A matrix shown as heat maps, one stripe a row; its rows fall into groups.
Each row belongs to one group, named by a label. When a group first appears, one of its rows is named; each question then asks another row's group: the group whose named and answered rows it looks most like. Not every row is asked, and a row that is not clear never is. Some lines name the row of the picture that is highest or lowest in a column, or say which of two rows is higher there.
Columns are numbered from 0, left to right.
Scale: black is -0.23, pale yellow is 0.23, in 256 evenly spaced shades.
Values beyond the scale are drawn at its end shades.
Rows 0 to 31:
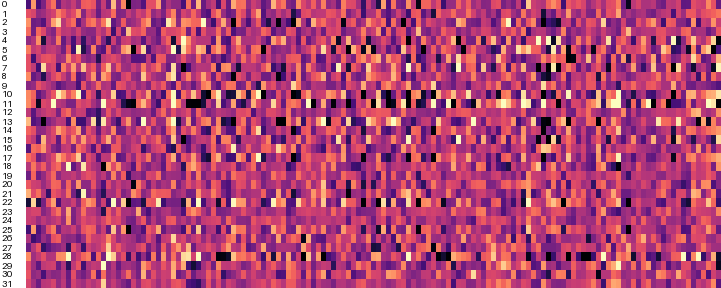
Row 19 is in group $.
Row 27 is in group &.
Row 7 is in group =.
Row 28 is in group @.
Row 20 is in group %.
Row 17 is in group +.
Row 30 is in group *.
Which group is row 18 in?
%
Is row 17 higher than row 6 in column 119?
No
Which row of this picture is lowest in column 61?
11
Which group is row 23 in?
%
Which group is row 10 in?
+
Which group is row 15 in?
=
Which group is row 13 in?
*
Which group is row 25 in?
$
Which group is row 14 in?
+
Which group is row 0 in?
$
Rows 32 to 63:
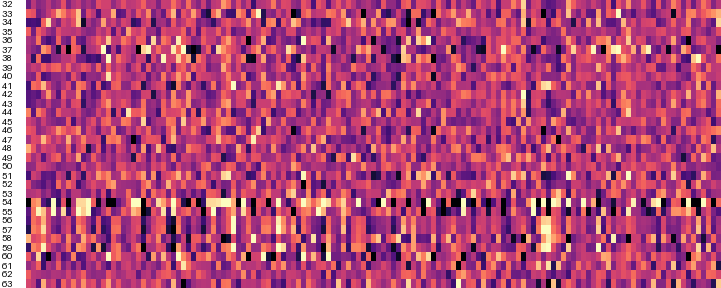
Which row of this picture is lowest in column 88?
54
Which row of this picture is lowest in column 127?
54
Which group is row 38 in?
&
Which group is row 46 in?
+
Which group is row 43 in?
&
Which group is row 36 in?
&
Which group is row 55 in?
@
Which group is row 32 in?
&
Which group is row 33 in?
+
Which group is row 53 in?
*
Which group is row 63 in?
=
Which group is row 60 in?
&
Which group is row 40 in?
&
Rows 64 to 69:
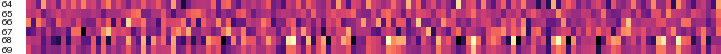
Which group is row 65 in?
%
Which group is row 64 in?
=
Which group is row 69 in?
*
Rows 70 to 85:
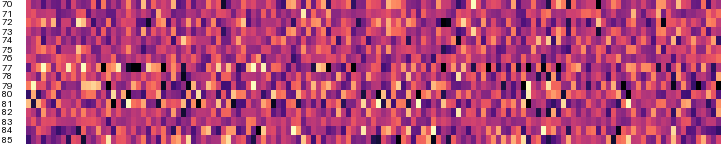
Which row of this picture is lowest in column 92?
77
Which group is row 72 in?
@
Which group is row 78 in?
=
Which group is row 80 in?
$
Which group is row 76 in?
+
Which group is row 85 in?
&
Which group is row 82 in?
=
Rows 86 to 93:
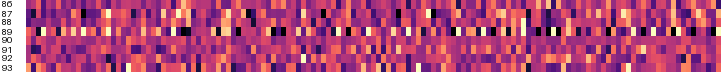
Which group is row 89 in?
=
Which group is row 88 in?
&
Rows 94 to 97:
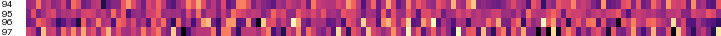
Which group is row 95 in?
$
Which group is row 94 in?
%
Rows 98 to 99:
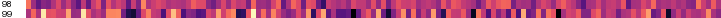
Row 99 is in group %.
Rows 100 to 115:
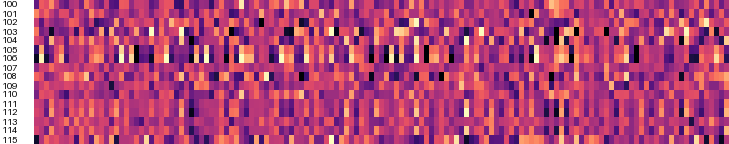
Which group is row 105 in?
$
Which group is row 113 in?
%
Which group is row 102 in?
&
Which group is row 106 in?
$
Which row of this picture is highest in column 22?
115
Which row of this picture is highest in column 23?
103
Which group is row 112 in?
=
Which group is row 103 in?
*
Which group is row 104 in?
=
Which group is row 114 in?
=
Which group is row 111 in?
=
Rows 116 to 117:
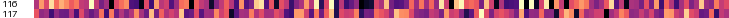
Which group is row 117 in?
*
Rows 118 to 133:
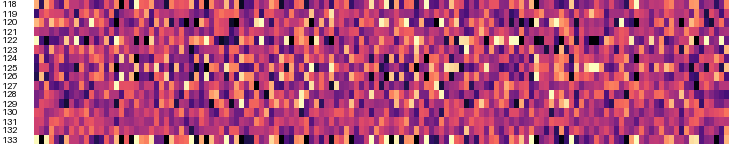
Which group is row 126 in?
$
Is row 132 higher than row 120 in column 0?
No
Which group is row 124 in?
$
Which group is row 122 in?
@
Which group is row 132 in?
=
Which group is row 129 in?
*
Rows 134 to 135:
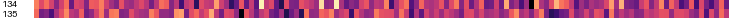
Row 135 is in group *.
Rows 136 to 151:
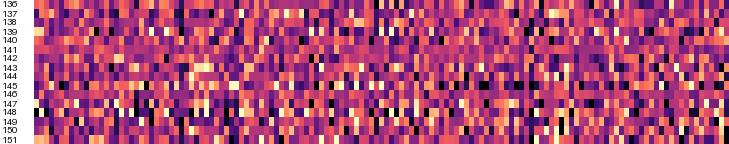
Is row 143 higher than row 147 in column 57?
Yes
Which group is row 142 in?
@
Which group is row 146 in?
$
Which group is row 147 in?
@
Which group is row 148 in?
$
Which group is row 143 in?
%
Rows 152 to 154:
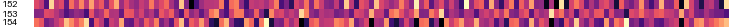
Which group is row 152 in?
=
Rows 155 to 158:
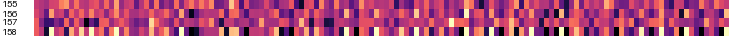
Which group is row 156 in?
=
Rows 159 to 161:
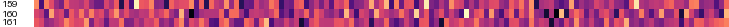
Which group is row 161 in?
+
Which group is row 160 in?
=
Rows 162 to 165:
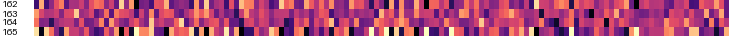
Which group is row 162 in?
$
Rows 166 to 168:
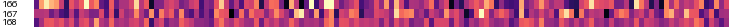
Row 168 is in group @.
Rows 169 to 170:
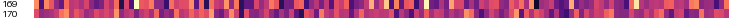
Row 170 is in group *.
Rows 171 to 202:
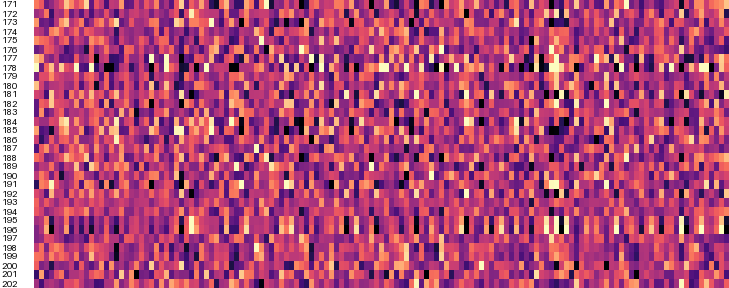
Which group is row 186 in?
@
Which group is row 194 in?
+
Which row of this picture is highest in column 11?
178
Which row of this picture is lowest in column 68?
196
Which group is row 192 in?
=
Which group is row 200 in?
*
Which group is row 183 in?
$
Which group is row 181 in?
=
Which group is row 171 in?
+
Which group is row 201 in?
$
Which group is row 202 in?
&
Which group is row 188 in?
+
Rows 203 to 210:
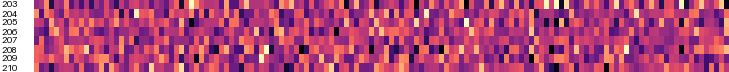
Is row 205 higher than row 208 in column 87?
No
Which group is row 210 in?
*
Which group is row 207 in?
$
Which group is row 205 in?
=
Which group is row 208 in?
+
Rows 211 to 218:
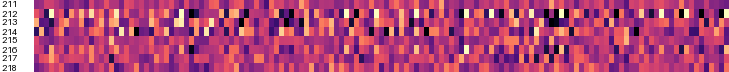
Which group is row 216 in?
=
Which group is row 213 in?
*
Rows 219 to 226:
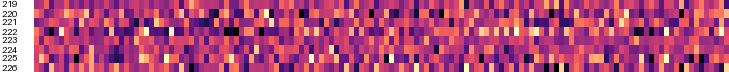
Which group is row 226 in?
=
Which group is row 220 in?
+
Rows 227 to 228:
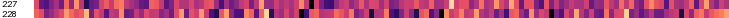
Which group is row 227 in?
@
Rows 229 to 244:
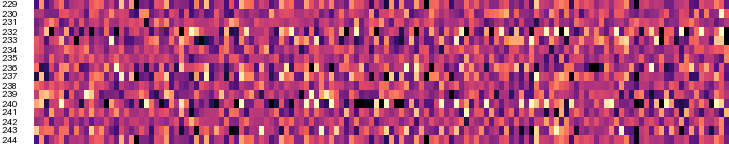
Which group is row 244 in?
$
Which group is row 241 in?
=
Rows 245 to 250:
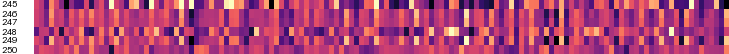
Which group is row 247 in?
=
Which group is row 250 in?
%
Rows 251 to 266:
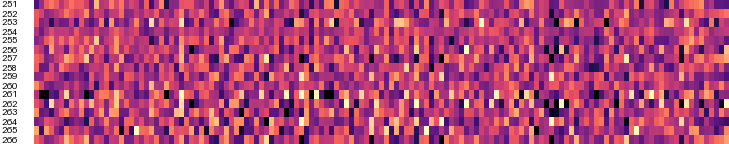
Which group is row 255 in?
@
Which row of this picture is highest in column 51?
251
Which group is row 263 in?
*
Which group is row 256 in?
=
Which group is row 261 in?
@
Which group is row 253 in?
*
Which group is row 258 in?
@
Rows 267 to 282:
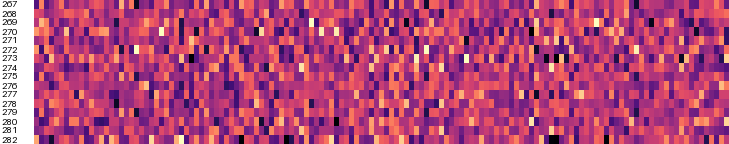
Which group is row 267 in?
$
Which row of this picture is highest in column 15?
282
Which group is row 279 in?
$
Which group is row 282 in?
*
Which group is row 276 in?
%
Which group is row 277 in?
%
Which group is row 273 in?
=
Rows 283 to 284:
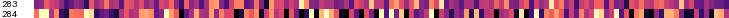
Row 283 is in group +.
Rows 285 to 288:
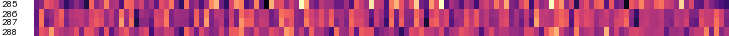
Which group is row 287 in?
$
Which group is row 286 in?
$
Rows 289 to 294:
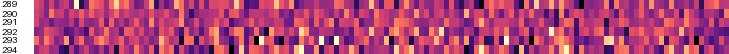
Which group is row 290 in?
=
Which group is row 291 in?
*
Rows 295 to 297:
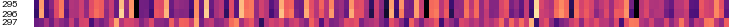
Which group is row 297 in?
&
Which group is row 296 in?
$
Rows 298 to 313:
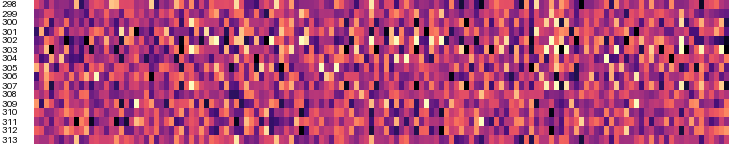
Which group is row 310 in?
+
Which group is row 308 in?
%
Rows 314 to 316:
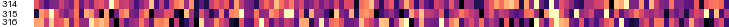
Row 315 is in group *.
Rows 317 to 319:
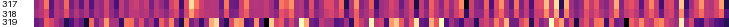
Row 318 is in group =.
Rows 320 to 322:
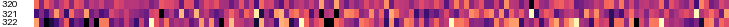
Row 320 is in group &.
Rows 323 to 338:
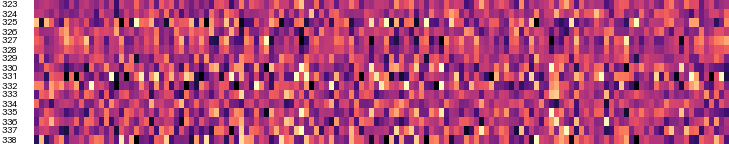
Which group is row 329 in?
$
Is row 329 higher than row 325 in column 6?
No
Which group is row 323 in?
*
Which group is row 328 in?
+
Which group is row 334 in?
*
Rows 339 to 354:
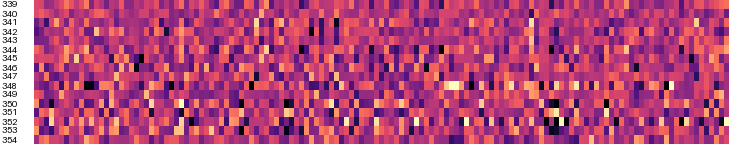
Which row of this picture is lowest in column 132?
347
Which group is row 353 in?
*
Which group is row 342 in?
@
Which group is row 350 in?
*
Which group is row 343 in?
&
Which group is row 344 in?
+
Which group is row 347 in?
&
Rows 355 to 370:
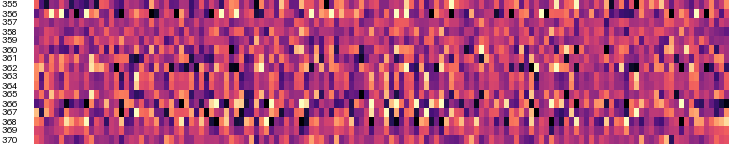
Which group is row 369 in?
+
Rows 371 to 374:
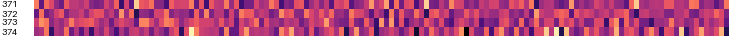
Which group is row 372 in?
$
